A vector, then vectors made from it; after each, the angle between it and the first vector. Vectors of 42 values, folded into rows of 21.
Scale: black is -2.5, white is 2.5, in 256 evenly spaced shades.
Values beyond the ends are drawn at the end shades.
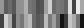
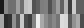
partly opposed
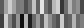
orthogonal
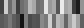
orthogonal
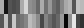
partly aligned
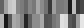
nearly opposite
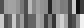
nearly opposite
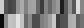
partly aligned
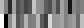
partly opposed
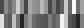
partly opposed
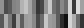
nearly parallel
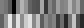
partly aligned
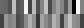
partly aligned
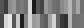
partly aligned
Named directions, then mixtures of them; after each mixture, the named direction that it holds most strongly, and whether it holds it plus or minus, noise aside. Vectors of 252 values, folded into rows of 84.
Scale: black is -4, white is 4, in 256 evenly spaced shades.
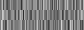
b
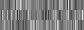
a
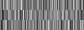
b, minus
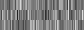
a, plus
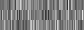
a, plus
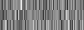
b, minus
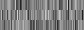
a, minus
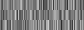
b, minus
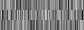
a, minus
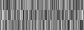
b, plus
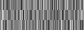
b, plus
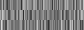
b, plus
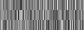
b, plus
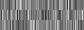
a, plus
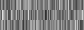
a, plus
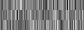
a, plus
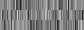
a, minus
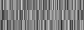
b, minus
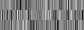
a, minus
